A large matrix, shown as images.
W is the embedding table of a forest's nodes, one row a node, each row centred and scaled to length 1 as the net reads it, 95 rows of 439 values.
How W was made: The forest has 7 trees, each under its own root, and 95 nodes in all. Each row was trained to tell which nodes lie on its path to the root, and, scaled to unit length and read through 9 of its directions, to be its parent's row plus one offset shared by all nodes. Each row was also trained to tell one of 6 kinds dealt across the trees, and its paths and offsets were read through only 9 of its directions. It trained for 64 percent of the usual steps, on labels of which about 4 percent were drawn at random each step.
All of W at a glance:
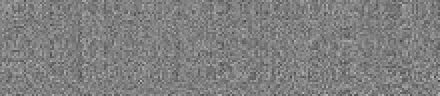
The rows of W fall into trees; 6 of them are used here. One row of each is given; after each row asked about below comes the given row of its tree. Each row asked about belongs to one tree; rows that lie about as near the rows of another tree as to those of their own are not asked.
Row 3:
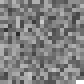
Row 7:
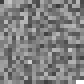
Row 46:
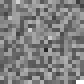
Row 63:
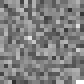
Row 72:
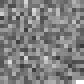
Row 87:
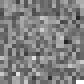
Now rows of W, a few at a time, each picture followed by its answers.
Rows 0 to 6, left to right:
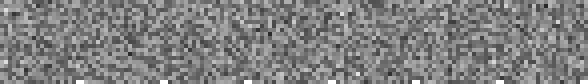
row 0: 7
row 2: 72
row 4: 7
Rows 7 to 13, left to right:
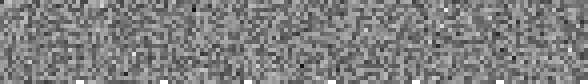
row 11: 46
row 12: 87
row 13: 87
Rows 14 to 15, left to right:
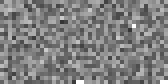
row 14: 7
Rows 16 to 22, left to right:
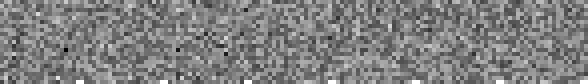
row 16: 63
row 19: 72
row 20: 87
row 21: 3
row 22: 3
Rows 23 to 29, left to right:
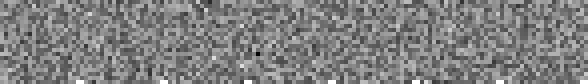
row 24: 87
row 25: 7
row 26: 3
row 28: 63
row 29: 63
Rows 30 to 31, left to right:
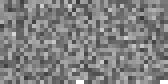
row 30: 46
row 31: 87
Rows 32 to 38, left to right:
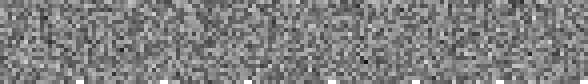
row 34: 7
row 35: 63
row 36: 3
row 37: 72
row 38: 3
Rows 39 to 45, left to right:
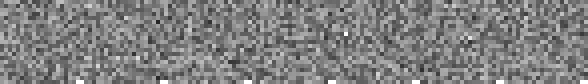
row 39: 7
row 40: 87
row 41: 87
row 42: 87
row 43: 7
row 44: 46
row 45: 87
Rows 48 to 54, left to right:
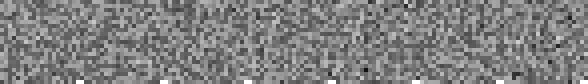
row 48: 7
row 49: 63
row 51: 87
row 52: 7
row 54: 7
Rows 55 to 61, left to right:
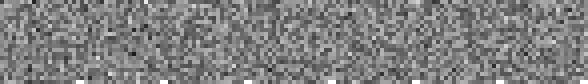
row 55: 7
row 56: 87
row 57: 72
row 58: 46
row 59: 72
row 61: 3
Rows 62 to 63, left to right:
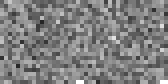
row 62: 7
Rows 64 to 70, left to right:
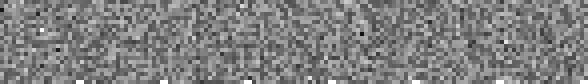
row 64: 87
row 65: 63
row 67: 7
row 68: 7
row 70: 7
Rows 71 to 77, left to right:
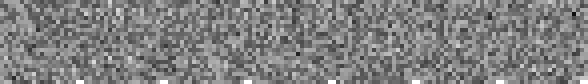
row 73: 72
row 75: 63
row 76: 46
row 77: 46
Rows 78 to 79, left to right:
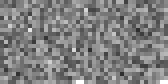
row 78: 72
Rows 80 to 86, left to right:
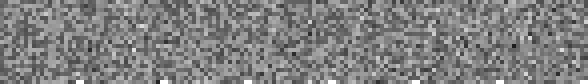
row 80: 72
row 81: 46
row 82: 3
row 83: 87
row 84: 87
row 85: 72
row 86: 7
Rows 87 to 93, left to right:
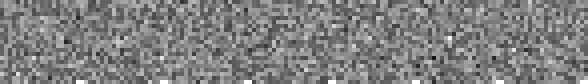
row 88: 3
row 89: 87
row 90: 63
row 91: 3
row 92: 72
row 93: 72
